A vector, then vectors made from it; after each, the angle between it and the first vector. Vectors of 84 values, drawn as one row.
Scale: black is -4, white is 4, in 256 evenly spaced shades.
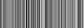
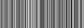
partly opposed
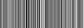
nearly parallel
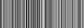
nearly parallel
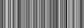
orthogonal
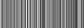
nearly opposite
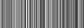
nearly opposite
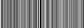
partly opposed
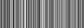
partly aligned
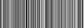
nearly parallel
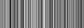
orthogonal
